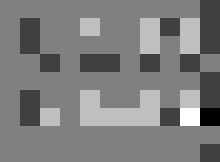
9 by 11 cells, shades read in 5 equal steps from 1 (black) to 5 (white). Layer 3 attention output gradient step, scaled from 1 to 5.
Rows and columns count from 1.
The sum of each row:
32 33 33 28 32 34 36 33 32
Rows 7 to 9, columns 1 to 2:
3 2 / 3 3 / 3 3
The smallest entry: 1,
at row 7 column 11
